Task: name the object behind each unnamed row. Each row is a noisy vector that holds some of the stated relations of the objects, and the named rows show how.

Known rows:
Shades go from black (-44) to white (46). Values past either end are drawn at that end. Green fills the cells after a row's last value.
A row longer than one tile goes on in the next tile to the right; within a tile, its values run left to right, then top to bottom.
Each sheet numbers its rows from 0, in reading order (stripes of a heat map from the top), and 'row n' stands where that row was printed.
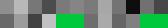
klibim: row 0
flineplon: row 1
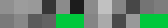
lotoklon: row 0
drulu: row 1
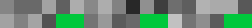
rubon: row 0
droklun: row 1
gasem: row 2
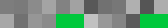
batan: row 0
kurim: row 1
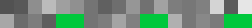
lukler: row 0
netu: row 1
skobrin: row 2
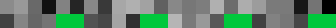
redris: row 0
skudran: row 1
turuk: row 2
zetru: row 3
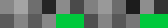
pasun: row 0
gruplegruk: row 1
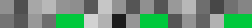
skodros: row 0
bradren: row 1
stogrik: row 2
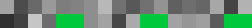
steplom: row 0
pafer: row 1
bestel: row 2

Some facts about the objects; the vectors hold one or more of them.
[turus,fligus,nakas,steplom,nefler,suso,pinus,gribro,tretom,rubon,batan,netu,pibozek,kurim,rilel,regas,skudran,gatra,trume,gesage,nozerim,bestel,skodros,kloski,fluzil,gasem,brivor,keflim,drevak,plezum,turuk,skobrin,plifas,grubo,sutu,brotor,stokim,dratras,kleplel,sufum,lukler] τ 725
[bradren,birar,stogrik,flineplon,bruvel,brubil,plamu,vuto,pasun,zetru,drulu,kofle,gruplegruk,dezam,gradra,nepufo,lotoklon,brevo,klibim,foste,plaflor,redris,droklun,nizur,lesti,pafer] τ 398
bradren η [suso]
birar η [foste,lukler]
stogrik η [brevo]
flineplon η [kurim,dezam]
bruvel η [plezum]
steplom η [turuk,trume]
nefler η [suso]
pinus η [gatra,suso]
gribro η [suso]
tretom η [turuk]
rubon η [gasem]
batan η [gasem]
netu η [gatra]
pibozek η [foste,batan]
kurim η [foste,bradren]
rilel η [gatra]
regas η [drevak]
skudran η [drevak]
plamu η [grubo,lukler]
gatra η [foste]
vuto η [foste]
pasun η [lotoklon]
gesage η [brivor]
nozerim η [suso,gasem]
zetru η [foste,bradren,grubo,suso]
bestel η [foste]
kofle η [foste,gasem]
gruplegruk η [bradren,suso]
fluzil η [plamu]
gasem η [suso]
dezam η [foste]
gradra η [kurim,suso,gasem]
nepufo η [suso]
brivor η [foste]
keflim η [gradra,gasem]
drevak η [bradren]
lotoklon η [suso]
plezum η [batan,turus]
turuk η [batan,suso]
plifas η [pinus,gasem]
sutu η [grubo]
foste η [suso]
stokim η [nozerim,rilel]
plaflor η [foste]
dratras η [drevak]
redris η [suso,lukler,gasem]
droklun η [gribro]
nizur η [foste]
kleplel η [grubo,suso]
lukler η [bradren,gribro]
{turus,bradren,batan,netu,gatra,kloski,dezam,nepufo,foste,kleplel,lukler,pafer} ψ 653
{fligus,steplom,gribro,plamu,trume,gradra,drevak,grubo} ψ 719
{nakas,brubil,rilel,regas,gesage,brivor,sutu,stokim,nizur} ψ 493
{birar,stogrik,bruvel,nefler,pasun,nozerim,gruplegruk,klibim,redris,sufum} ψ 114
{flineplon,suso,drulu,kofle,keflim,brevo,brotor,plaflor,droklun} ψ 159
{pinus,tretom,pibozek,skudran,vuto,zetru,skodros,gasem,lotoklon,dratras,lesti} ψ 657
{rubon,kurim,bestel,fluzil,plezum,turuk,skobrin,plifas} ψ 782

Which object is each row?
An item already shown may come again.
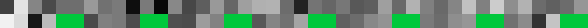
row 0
foste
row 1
zetru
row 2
stokim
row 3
bruvel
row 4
gesage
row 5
kloski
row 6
brubil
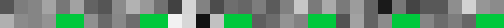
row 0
gatra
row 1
gribro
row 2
foste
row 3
fligus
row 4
birar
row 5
drevak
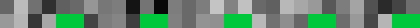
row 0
dezam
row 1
zetru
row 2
kloski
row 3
gasem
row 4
nizur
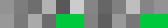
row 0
plezum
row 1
trume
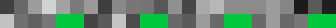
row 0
grubo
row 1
pibozek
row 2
skodros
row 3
vuto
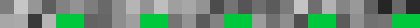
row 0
brevo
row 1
sufum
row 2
lesti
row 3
fluzil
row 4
gradra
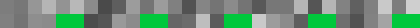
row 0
brotor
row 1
stokim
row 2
keflim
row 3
kurim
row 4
nakas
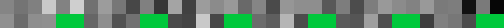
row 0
kloski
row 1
plamu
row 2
tretom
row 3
pinus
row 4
kleplel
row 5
zetru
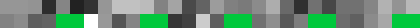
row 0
lotoklon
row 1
suso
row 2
steplom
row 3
nepufo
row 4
sufum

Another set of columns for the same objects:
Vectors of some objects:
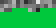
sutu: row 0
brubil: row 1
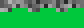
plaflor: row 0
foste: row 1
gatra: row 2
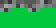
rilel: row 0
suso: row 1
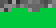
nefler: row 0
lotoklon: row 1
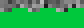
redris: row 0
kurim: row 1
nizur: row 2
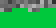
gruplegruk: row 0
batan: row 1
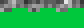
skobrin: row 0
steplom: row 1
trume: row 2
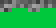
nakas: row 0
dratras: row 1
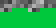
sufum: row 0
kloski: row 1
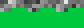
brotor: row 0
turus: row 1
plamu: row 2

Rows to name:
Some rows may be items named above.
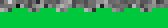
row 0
vuto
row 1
bestel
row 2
keflim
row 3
dezam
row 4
zetru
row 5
suso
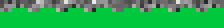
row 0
pibozek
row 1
brotor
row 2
klibim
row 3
brubil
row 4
lotoklon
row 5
gatra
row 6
brubil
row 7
bestel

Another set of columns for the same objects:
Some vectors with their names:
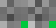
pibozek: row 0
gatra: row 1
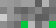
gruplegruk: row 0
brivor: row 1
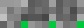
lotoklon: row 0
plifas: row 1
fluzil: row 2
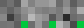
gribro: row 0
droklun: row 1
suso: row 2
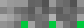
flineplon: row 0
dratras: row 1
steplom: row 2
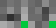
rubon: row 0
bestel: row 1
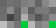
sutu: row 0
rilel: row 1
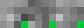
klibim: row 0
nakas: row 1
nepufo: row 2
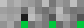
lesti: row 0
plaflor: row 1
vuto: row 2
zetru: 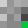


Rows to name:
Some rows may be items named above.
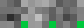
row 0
gasem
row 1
brubil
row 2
pinus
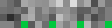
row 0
gasem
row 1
gradra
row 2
nizur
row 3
gatra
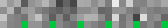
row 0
dezam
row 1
brubil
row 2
drevak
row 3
birar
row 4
foste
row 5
bradren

